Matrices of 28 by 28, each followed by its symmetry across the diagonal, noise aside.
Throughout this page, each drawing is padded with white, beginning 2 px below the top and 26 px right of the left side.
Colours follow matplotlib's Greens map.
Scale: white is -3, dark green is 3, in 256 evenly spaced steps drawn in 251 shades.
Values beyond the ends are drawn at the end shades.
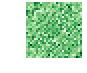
symmetric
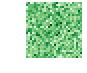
symmetric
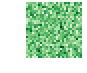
neither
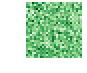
antisymmetric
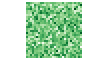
neither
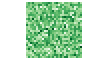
neither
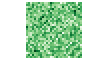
symmetric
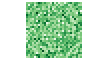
symmetric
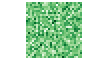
antisymmetric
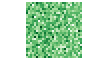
neither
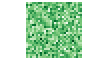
antisymmetric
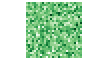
antisymmetric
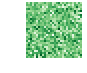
antisymmetric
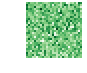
neither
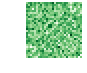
symmetric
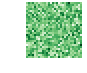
antisymmetric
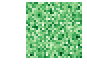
symmetric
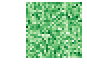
neither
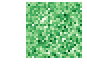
symmetric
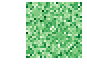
symmetric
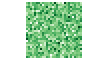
antisymmetric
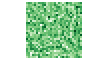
antisymmetric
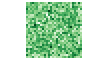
symmetric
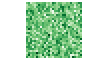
neither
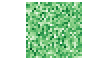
neither
